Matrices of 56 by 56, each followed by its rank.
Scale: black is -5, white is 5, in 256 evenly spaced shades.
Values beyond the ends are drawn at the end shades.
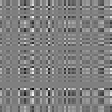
one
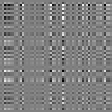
one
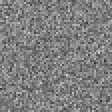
full rank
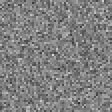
full rank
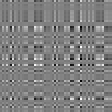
one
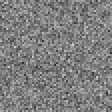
full rank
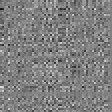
five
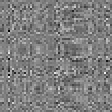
five
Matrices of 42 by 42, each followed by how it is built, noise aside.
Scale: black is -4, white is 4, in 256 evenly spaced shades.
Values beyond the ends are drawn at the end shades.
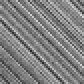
Toeplitz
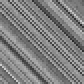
Toeplitz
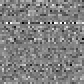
uneven rows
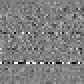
uneven rows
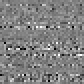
uneven rows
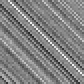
Toeplitz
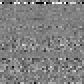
uneven rows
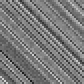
Toeplitz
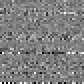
uneven rows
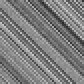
Toeplitz
